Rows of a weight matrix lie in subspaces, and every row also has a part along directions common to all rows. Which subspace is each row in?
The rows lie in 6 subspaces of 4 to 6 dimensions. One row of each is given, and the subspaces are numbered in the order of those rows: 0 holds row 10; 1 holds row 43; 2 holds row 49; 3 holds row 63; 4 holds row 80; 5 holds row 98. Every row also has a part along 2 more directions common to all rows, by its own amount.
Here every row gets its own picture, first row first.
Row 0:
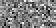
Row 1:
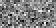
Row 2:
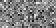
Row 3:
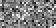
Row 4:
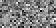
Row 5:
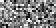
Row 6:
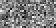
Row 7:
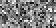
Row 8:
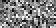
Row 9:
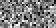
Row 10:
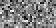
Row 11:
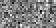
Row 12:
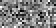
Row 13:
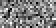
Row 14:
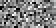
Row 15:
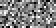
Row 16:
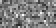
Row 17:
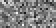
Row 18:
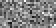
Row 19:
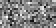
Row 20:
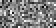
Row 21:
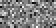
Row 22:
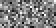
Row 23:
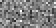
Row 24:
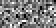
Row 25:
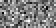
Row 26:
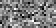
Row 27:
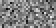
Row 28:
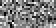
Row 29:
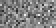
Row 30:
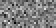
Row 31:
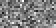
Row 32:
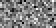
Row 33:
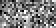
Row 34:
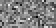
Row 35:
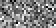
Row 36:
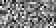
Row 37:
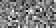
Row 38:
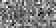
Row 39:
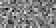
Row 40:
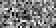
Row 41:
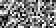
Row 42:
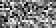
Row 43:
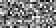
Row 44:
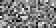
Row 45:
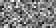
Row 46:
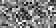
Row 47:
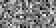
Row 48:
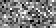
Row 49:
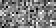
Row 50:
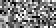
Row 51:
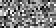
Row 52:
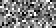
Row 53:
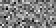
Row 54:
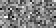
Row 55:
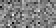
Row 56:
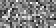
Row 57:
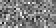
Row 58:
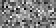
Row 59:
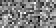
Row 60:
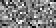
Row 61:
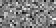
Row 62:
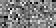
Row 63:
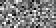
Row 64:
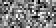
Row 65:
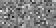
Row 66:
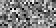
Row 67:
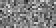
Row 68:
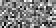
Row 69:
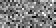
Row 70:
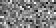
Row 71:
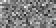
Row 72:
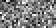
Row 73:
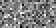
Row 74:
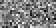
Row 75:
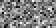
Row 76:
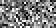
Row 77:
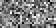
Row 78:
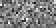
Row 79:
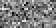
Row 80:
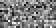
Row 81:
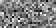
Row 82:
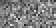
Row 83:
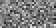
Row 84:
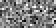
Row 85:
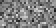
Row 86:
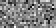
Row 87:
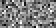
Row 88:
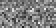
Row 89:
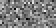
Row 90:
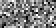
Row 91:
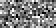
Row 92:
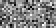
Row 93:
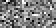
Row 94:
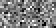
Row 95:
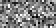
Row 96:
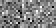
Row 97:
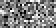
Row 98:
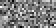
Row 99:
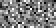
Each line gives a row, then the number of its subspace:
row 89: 3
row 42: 4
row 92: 5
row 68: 5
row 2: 2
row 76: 2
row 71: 4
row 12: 2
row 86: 5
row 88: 4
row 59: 0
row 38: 2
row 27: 4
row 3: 0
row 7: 2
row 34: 5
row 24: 0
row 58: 2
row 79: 4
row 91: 3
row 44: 5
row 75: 5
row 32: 1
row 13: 4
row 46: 2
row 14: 3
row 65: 3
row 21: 1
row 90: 4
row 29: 3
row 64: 2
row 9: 0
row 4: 1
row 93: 0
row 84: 1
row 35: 0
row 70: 1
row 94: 5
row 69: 4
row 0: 5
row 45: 5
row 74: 1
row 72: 0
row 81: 5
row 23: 1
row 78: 1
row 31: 5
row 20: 2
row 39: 4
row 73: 0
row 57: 3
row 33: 4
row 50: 5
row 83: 1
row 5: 2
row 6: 0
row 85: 5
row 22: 1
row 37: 4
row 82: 2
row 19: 3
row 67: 5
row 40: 4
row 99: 1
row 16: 2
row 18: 1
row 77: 1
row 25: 2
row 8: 3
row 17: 2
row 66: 3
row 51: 2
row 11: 0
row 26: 3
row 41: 5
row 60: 2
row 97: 0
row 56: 4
